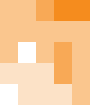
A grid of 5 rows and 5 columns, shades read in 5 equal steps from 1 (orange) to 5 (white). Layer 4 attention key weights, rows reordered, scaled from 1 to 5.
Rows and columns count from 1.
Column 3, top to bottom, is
2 3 3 4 4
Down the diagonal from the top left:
3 3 3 2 3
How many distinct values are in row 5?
3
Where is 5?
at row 3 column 2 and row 5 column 1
